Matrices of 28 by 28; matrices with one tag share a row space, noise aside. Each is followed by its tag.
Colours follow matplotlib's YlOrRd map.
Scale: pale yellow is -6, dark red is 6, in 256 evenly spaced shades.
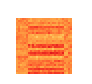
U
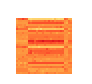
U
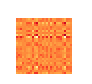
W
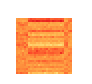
U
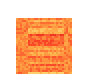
U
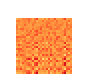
W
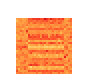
U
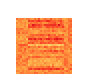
U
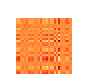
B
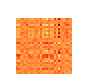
B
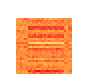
U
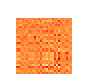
B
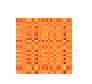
W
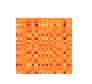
W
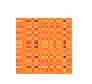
W
